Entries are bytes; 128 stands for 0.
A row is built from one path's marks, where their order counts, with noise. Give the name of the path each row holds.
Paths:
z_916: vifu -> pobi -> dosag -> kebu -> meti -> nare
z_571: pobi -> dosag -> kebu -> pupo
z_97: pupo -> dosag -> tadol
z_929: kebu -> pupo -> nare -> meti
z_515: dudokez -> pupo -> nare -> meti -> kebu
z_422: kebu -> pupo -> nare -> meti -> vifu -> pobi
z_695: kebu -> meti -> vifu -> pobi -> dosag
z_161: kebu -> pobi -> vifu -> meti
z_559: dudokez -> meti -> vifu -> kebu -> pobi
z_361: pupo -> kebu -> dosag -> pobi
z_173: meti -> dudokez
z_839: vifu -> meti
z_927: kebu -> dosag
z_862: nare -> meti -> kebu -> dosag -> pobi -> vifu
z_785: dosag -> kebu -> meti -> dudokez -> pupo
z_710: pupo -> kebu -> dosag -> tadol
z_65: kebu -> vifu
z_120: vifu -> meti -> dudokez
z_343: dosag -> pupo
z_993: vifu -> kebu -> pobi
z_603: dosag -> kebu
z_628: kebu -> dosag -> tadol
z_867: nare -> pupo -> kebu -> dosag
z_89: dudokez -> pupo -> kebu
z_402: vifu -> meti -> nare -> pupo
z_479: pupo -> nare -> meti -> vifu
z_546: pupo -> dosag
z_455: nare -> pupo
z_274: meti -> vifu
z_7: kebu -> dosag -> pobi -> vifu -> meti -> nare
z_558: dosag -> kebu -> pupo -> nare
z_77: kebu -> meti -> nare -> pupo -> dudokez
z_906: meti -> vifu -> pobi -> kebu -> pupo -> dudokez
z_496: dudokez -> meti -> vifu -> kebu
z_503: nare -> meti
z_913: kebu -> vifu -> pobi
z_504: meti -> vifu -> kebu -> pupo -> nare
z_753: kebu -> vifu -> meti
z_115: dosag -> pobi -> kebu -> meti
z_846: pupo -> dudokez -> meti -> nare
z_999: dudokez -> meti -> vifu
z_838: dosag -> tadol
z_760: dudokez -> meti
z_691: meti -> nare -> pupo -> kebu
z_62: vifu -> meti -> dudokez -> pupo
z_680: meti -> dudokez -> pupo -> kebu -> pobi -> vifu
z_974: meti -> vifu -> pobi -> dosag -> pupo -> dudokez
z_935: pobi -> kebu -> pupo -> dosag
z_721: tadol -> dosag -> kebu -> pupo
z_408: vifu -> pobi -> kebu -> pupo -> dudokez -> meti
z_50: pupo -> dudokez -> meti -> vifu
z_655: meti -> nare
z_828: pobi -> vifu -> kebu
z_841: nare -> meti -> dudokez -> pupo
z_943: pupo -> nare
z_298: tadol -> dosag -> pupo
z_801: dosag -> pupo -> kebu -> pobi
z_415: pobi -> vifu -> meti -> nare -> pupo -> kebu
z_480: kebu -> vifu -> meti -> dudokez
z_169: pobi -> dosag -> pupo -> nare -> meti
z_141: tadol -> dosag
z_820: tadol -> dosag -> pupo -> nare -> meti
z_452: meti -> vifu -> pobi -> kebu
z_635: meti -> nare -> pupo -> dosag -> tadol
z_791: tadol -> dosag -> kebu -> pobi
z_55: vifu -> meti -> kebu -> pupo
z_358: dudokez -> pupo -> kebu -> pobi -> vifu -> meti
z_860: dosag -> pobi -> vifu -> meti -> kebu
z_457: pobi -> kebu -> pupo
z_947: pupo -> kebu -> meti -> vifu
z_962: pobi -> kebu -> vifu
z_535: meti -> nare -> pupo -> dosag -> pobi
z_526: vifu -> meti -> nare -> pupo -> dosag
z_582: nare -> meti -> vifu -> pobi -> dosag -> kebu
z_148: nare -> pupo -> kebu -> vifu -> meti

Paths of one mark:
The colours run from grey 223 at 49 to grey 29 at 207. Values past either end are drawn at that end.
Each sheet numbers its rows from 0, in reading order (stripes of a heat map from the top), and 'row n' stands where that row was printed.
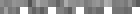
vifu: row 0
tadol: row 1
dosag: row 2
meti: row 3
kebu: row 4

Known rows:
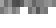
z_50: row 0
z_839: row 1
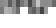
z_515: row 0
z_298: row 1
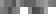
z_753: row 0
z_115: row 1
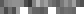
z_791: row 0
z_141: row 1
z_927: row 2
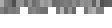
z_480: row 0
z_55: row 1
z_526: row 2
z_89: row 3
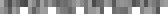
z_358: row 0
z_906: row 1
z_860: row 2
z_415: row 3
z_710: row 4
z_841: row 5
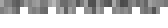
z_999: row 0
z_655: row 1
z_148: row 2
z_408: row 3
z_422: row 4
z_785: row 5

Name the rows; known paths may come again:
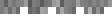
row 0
z_503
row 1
z_169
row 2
z_62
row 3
z_526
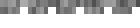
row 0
z_173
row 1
z_962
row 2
z_97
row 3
z_582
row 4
z_913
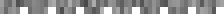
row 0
z_680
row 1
z_535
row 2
z_457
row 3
z_820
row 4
z_148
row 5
z_935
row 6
z_274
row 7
z_841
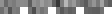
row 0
z_839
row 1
z_571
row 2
z_141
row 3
z_628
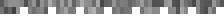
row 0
z_791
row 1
z_452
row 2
z_691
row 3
z_89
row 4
z_760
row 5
z_50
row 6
z_408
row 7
z_161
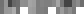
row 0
z_415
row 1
z_504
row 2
z_422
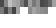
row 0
z_721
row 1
z_846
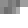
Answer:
z_974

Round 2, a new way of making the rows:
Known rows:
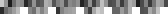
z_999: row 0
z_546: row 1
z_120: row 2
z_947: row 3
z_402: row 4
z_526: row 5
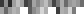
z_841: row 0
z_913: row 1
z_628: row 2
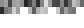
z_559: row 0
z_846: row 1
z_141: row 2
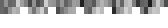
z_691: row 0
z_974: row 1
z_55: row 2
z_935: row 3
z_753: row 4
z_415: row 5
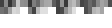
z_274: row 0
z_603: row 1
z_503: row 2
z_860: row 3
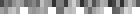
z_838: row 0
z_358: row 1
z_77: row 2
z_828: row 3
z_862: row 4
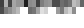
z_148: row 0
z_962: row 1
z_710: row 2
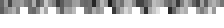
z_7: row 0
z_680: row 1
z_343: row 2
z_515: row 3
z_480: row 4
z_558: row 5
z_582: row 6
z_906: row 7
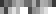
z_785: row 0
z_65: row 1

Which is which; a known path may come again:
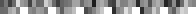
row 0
z_635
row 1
z_97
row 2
z_343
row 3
z_760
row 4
z_993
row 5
z_559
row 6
z_274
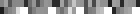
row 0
z_839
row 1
z_62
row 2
z_452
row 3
z_148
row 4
z_496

